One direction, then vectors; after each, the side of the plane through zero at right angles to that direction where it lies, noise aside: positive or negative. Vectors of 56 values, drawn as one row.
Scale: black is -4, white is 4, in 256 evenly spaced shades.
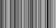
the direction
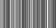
negative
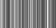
negative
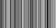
positive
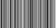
positive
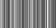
negative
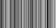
positive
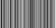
positive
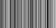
positive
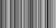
positive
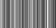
negative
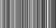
negative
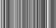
negative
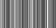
negative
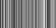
positive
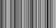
positive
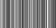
negative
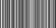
negative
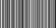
negative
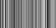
positive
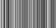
negative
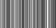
negative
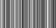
negative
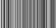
negative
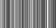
negative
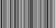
positive
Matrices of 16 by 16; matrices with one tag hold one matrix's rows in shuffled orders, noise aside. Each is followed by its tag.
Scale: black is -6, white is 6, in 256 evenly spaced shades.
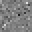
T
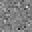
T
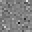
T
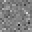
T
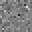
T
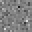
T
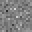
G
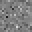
G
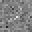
G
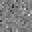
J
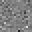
T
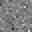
J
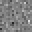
J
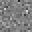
T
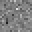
G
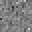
J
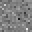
T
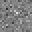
G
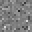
T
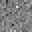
G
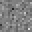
J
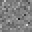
T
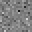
T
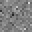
J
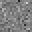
T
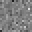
J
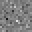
G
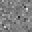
T
